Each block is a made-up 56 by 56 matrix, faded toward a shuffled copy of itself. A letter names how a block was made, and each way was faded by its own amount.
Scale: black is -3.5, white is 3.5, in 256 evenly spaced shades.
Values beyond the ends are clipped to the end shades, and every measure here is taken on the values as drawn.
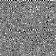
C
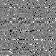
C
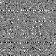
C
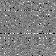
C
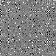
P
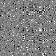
P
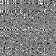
C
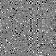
P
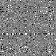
C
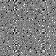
P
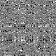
C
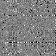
C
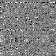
C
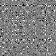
C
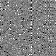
P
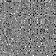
P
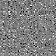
P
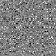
C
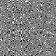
P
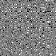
C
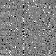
P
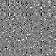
P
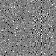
P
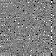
P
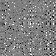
P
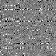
C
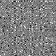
P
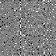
P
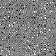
P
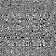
C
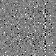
P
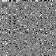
C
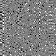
P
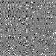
P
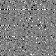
C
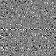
C
